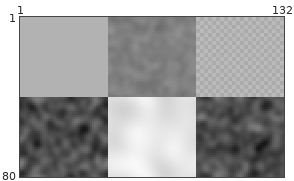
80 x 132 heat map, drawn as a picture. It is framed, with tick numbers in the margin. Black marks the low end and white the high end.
The table splits into 2 rows of 3 panels. Panel 1,1: high, flat. Panel 1,2: middling, blotchy, faint in contrast. Panel 1,3: high, checkered, faint in contrast. Panel 2,1: low, blotchy. Panel 2,2: very high, smooth, faint in contrast. Panel 2,3: low, blotchy.
